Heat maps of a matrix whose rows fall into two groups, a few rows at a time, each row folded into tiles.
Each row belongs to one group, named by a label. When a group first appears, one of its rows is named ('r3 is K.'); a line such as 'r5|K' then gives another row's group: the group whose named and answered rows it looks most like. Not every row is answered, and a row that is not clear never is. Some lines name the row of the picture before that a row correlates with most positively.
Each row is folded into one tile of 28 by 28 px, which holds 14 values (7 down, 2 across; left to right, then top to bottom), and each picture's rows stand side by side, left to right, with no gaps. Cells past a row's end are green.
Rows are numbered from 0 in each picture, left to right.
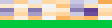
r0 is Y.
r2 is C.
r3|Y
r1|Y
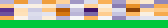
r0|Y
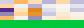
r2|C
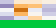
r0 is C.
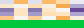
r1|Y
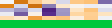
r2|Y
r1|C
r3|C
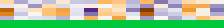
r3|Y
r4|C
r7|C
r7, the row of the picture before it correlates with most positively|1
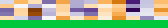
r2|C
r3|Y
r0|Y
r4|C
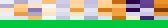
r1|Y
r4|C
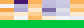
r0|C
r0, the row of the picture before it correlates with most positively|4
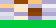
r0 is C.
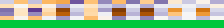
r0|Y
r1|Y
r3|C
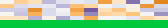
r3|Y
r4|C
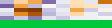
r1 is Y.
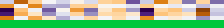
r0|Y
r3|Y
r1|C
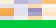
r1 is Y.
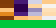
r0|C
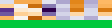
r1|C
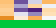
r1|Y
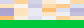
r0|Y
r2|C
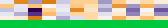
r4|C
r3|C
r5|C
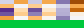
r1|Y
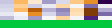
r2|Y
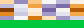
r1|C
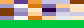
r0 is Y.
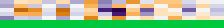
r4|Y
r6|C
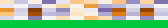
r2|Y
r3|C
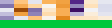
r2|C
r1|Y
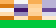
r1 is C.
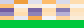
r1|Y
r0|Y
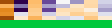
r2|C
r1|C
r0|C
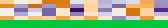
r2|C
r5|C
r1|C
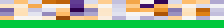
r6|Y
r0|Y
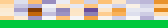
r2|Y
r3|Y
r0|C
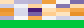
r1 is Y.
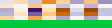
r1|Y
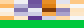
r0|C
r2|Y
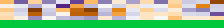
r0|C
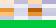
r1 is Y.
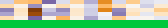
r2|Y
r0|Y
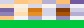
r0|Y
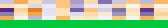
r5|Y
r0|Y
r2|C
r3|C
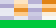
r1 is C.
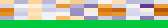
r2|C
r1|C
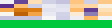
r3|Y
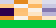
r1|C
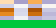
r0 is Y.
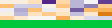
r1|C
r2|C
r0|C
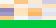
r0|Y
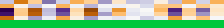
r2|Y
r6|Y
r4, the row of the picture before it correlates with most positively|1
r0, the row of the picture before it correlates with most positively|0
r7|Y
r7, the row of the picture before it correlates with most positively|0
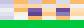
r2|Y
